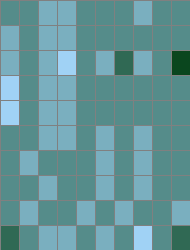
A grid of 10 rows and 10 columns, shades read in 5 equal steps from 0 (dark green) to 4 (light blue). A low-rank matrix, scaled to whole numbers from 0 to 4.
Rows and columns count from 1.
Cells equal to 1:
3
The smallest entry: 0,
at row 3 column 10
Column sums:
25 22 28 28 21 25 20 27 20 18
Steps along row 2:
down up same down same same same same same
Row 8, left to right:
2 2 3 2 2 3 2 3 2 2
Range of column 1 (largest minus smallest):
3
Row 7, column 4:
2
